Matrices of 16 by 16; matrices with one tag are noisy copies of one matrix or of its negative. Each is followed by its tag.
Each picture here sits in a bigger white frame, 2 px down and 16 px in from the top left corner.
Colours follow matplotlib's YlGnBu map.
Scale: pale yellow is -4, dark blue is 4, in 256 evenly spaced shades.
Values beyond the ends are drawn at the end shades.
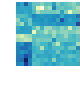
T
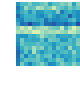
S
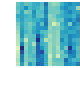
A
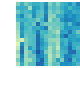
A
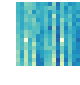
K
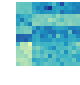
T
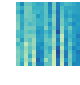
K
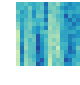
A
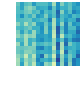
K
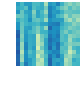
A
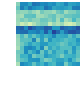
S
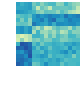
T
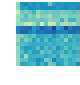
S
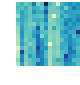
A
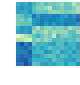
T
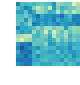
T
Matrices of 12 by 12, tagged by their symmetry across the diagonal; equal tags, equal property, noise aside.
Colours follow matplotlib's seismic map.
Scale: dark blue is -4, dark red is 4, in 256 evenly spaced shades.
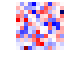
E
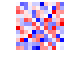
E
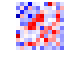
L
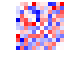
E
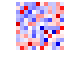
L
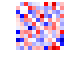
E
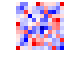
L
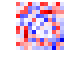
L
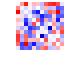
L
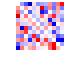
E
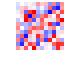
L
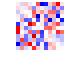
E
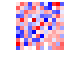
L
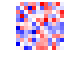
E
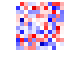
E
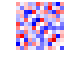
L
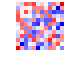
L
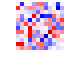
E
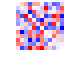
E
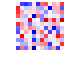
E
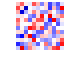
L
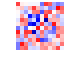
L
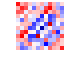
L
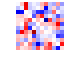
E
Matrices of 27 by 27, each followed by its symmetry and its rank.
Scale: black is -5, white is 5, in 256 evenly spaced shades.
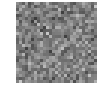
symmetric, full rank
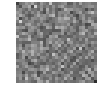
symmetric, full rank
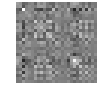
symmetric, rank three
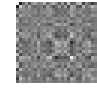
symmetric, rank two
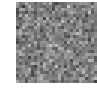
neither, full rank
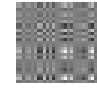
symmetric, rank one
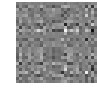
neither, rank three
